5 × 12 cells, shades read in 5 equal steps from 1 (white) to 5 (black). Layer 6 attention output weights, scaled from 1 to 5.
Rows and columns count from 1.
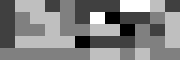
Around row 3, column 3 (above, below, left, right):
2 2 3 2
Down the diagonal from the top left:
4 3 3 2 3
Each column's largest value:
4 3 3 4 3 5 4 5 5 4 4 4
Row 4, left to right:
4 2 2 2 2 5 4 4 4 3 3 2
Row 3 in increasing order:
2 2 2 2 3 3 3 3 3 4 4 5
